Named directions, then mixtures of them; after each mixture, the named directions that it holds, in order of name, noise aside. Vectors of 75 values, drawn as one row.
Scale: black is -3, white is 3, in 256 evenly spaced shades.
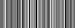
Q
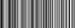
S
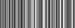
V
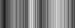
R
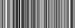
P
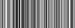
P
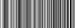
S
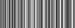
V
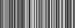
Q, V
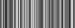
P, V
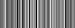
Q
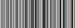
V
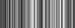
R, V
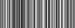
P, V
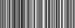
P, V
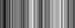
R, V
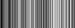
R, S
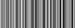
V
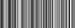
S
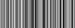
V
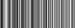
P, S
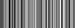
S, V
